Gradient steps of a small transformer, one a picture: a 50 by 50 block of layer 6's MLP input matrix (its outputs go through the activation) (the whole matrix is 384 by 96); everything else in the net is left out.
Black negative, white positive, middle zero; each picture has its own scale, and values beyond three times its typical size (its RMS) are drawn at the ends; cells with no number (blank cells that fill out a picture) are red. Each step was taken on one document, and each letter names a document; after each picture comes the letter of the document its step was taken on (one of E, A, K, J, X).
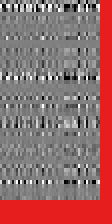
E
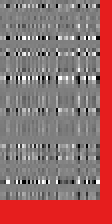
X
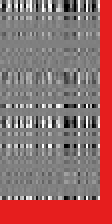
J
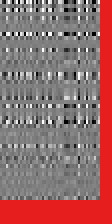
J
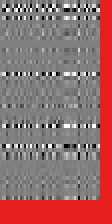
J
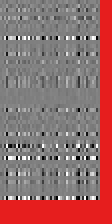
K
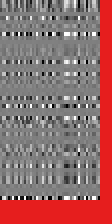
J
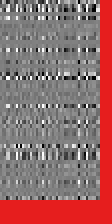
E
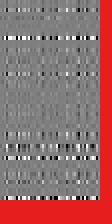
K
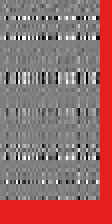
X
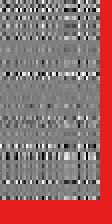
E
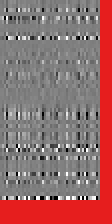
K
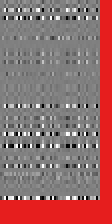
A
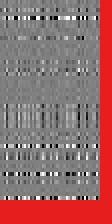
K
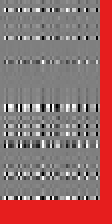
A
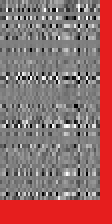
J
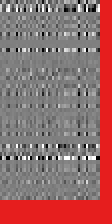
E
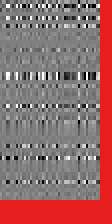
E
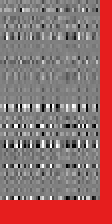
A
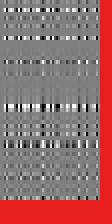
A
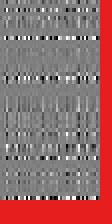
K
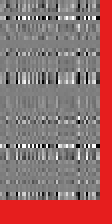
X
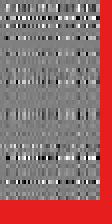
X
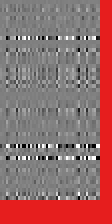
X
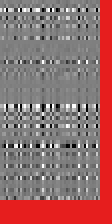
A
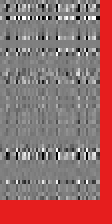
X
